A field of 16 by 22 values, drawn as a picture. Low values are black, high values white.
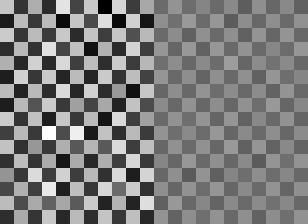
Seam: vertical, 50% of the way across, the right part calmer. Grain: checkered. Average level on the scale: 50%.
